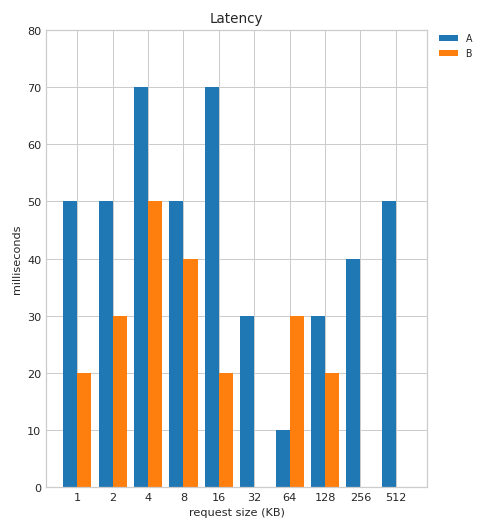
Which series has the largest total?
A
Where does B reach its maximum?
4
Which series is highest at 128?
A
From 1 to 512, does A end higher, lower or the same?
the same
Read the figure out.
Title: Latency
x-axis: request size (KB), ticks 1 2 4 8 16 32 64 128 256 512
y-axis: milliseconds, ticks 0 10 20 30 40 50 60 70 80
Legend: A, B
Values:
A: 50 50 70 50 70 30 10 30 40 50
B: 20 30 50 40 20 0 30 20 0 0
